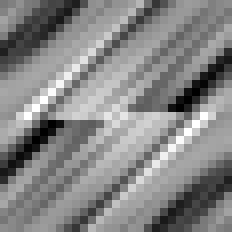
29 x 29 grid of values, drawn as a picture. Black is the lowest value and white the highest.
Streaks slant up to the right. It looks the same turned upside down. There is no overall slope. The centre is the ninth with the highest average.
